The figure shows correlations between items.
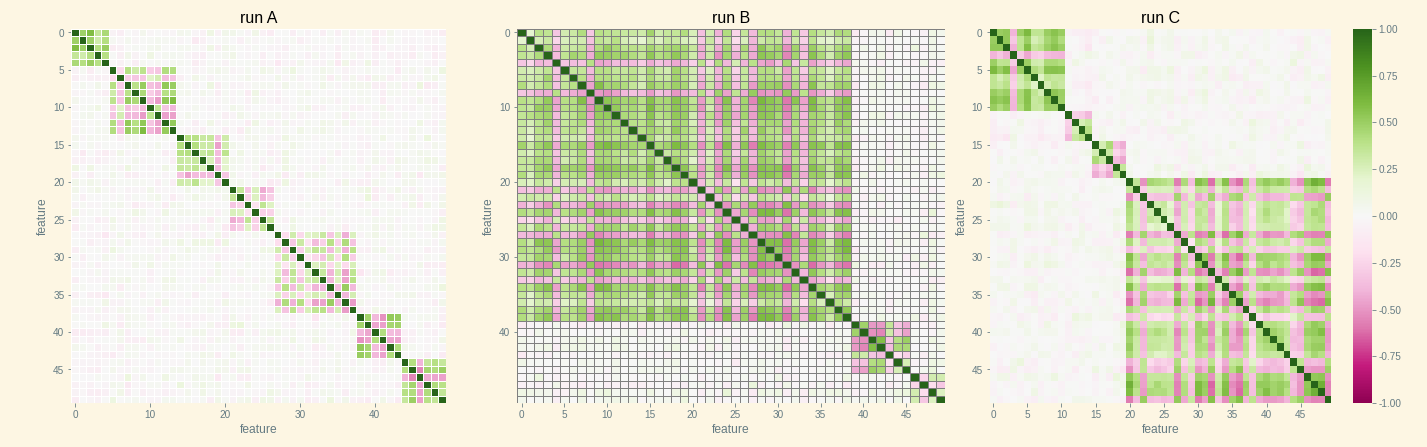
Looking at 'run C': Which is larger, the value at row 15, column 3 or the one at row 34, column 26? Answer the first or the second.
the second
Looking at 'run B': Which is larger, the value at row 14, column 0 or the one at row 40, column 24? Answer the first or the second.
the first
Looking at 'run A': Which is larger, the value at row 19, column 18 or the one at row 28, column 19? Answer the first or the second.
the second
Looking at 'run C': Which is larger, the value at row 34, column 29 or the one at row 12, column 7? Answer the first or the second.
the second
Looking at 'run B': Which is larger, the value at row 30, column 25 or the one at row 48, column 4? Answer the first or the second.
the second
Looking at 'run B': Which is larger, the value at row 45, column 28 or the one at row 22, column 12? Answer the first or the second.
the second
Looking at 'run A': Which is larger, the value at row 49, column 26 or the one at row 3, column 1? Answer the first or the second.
the second
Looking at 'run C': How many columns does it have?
50
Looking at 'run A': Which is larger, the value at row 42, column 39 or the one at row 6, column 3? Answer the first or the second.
the first
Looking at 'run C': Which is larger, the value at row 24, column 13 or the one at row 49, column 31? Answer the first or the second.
the first
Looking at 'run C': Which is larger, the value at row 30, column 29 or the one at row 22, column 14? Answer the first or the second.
the second
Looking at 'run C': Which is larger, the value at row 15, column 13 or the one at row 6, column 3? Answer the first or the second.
the first
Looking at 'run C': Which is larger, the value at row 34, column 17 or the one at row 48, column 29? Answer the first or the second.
the first
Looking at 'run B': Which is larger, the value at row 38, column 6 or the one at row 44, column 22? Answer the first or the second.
the first
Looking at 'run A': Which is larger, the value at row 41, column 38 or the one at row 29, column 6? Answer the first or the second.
the second
